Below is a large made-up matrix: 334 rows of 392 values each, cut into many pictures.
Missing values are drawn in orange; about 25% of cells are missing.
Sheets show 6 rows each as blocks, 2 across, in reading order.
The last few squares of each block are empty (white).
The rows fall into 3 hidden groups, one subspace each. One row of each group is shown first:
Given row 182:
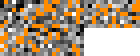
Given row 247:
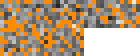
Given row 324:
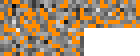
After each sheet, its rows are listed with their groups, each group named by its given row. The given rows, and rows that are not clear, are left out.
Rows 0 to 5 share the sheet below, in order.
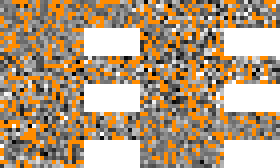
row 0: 182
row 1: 182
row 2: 324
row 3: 182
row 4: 247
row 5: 247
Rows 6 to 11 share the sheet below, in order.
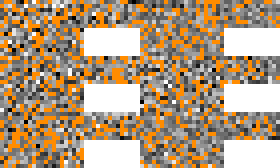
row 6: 247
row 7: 324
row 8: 247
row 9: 182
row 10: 182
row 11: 182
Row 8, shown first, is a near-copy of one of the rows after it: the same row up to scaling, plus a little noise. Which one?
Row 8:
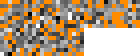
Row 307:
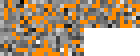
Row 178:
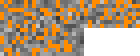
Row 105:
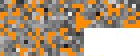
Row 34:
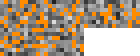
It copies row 178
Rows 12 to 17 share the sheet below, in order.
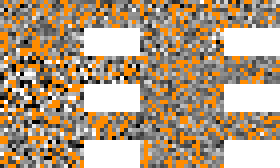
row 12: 182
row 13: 324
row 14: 324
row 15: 324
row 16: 247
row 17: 182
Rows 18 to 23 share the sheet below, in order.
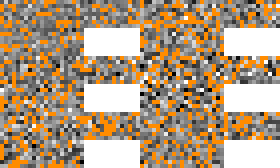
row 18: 182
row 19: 247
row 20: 247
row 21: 324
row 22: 182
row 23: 182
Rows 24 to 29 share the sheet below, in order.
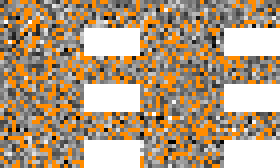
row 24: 324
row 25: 324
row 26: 247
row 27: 182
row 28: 324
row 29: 182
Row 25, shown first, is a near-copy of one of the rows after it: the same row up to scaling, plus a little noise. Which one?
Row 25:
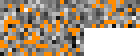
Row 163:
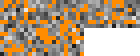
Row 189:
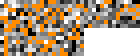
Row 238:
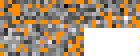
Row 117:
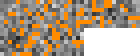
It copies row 163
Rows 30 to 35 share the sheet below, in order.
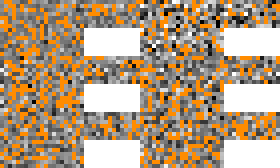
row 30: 247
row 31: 247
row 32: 182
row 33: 247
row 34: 247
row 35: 247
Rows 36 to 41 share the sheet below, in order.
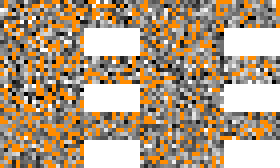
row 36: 324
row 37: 247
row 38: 247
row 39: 247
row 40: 182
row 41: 182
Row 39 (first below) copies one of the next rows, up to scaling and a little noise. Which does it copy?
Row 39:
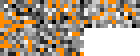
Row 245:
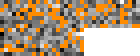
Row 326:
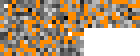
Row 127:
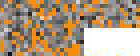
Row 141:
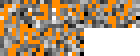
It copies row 326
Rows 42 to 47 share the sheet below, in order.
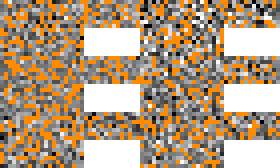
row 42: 247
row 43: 324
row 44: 324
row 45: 324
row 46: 247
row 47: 324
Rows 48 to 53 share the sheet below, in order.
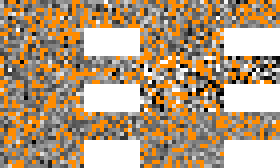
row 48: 182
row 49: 324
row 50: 182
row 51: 182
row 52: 247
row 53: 182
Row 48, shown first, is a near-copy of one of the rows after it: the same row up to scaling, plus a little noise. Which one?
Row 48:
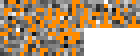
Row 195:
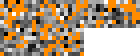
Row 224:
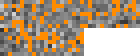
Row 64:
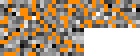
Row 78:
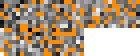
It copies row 195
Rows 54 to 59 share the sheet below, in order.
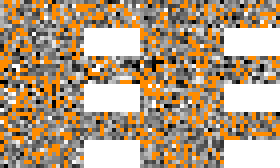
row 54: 247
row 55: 247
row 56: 182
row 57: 324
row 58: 182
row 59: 182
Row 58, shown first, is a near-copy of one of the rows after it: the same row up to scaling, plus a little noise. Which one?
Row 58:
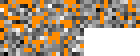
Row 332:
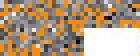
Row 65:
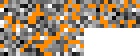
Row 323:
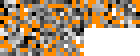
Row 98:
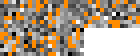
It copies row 65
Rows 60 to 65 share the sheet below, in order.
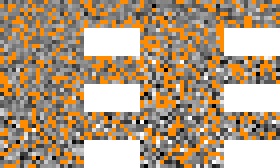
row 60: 247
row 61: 324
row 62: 324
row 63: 324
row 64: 182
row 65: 182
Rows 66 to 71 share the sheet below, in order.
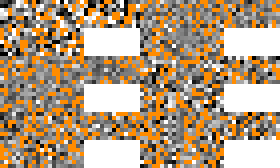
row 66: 247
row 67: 182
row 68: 182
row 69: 324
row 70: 182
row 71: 182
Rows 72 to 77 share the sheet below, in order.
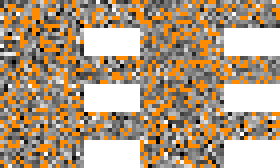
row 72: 182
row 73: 182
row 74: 324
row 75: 324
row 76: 324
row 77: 247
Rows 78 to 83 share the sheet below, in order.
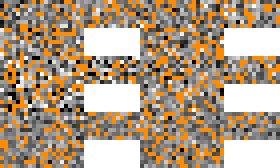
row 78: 182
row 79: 247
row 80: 324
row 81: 324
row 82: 247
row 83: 182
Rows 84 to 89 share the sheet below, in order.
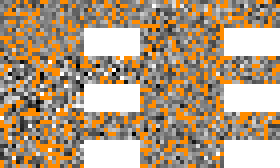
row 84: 324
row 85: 324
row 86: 182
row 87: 324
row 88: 247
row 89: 182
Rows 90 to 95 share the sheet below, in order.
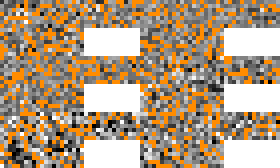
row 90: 324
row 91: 324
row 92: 182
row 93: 247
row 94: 324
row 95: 182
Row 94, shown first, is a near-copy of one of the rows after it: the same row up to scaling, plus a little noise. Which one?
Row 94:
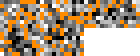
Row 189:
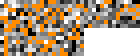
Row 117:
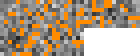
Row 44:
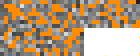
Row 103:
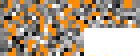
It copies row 117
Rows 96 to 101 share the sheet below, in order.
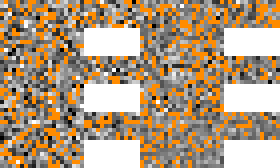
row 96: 247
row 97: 324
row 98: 182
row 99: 247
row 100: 247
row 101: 247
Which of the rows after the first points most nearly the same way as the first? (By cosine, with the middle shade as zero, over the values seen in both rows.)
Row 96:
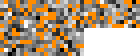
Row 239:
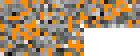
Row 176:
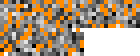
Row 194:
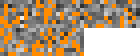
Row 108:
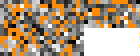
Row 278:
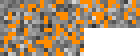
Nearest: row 239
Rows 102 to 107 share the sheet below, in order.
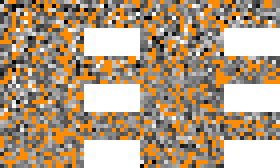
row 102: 324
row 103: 324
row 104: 324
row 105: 247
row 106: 324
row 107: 324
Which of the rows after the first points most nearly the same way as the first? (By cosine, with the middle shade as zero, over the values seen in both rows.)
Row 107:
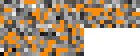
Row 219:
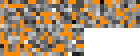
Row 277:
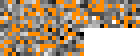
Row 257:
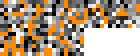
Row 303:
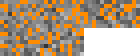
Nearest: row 219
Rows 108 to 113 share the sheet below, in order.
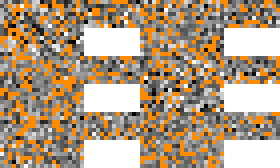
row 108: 324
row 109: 182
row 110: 324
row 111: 324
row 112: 247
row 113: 182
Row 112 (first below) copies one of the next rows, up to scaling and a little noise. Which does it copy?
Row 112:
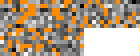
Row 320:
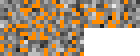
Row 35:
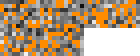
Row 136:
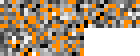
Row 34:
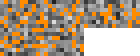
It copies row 35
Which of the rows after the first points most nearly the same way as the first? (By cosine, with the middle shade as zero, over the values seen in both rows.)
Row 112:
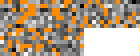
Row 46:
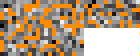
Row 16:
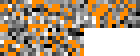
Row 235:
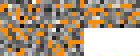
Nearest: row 16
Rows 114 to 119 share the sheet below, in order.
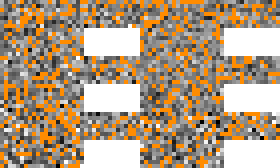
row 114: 247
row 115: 247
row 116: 247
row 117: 324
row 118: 324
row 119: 182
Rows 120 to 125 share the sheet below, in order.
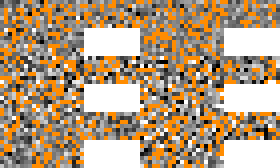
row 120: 247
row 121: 324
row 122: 247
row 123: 182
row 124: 324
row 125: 324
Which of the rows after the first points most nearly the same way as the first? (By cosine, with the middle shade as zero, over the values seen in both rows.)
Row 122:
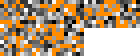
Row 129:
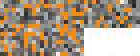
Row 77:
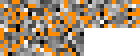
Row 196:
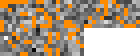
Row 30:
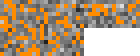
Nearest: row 77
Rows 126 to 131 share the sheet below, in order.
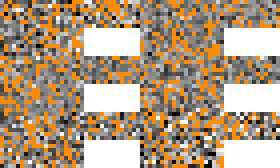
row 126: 182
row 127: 247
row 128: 182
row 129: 182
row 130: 247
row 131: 247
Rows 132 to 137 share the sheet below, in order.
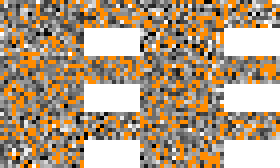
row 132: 247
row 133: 182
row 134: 324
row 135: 247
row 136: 247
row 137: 182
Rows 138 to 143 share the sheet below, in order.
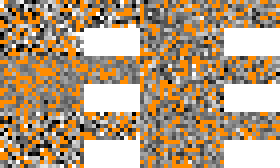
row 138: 247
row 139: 182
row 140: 247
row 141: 247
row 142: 247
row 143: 247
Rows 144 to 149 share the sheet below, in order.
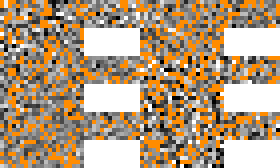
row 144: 247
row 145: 182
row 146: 182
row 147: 324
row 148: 182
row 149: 247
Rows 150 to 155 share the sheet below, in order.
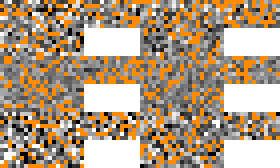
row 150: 247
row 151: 324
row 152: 247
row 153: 324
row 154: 182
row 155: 324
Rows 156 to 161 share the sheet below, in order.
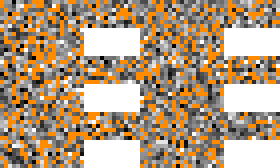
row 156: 182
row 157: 182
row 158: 247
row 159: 324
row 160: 324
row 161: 247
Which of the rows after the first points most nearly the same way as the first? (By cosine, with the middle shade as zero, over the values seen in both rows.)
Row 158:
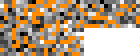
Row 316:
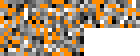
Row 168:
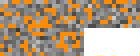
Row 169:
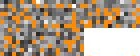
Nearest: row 169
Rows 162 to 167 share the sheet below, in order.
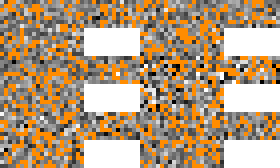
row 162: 247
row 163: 324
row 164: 324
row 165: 182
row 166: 324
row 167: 247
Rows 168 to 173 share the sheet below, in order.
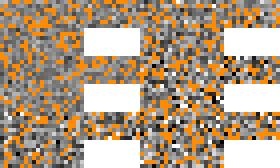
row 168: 182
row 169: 247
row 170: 324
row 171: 324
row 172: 247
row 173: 182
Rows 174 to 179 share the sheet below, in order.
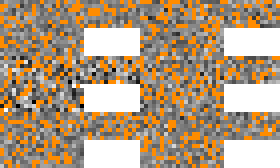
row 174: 324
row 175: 182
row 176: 182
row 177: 182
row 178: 247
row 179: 324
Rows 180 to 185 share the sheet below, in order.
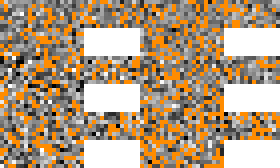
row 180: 247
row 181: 182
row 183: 324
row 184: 247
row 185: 324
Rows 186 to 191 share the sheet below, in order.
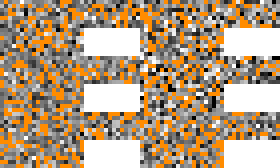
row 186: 247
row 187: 247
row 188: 324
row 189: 324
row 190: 182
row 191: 182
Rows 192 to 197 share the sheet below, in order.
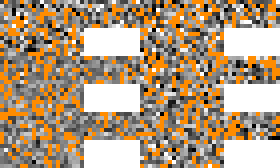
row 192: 324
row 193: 324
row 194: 247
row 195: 182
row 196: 324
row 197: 182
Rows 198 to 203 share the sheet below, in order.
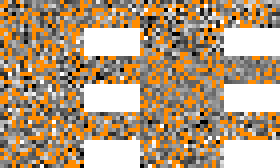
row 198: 182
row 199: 182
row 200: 247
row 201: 247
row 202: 247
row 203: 247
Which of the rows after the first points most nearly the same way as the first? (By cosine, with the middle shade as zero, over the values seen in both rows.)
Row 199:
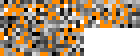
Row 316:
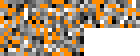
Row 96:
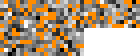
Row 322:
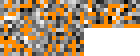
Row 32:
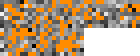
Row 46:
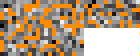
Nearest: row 32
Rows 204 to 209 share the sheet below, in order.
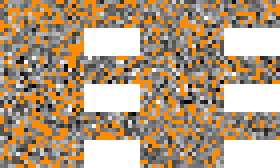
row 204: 247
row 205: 247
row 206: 247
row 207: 247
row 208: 247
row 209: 324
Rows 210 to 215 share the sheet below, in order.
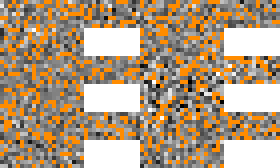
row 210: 182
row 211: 247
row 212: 247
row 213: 324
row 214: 182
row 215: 182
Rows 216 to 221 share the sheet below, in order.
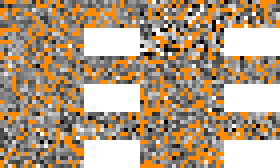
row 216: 247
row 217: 182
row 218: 247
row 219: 247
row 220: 247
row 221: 182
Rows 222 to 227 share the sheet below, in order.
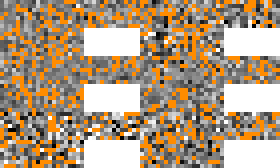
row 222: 247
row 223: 182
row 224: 182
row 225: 324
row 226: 182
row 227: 324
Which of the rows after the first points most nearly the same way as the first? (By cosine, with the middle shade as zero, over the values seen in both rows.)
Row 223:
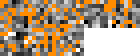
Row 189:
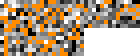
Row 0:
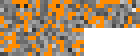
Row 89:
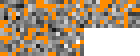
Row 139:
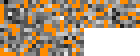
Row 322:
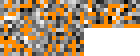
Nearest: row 0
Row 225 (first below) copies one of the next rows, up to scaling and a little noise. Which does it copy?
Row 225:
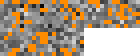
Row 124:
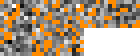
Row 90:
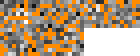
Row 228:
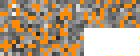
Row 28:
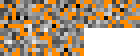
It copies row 90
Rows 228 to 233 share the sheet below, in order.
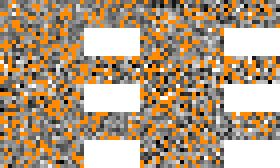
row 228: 324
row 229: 324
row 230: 182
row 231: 182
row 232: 247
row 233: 182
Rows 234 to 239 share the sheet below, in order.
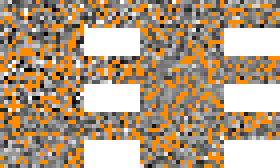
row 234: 247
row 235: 247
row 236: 324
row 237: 247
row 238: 324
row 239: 247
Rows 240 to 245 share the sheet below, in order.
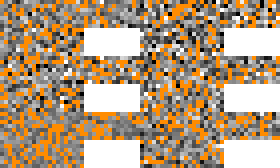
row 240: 247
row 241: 247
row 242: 247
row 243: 324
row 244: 182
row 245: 247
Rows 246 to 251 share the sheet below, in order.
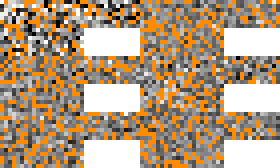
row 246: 324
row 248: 324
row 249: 182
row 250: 324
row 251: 182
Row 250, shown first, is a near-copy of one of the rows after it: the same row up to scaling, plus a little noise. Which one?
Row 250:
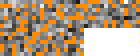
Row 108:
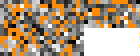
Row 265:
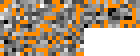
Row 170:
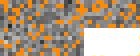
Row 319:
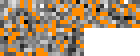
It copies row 319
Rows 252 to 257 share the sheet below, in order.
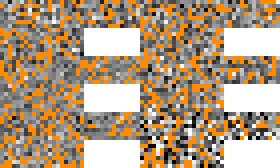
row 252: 247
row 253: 324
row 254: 324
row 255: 247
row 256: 324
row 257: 182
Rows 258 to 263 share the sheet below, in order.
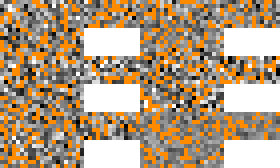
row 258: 324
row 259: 247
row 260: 324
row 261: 247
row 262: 324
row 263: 324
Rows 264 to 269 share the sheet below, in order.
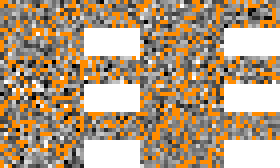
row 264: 247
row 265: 324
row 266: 324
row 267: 247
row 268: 324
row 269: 182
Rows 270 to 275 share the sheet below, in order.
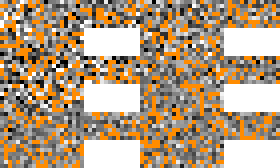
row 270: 182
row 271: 182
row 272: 324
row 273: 247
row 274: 182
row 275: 247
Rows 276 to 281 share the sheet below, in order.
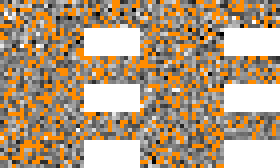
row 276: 182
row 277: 247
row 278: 324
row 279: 182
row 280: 324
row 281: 324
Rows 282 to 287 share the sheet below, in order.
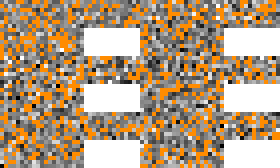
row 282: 247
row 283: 324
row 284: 247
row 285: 247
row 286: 324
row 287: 247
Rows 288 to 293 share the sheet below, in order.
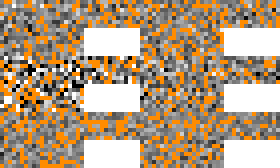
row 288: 324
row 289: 182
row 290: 182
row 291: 324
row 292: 324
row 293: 247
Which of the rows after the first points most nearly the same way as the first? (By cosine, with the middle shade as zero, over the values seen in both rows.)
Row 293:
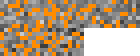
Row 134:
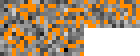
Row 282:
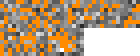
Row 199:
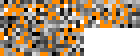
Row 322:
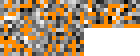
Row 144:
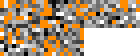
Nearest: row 282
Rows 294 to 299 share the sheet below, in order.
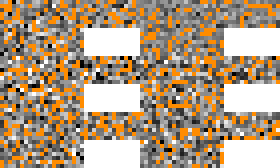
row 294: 182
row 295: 247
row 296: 247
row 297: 247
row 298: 324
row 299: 247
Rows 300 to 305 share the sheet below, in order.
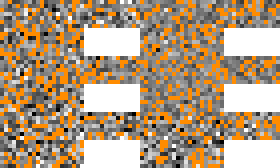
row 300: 247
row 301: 247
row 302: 324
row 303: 247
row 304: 247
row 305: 182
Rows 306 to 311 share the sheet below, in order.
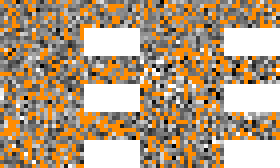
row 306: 247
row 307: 247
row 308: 247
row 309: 182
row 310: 182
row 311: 182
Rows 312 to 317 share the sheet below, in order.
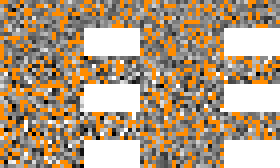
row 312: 324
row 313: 324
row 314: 247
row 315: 324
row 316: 247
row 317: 247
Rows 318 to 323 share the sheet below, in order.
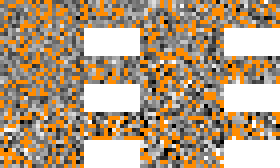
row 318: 324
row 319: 324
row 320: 247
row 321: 324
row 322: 182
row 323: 182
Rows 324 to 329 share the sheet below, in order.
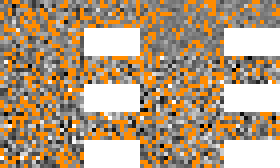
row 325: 247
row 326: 247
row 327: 182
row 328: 182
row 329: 247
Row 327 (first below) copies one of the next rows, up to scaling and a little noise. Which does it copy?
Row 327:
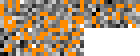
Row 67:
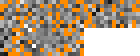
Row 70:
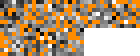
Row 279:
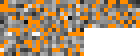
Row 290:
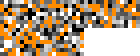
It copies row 67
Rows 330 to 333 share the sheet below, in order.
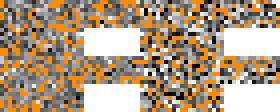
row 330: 247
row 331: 182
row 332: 182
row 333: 247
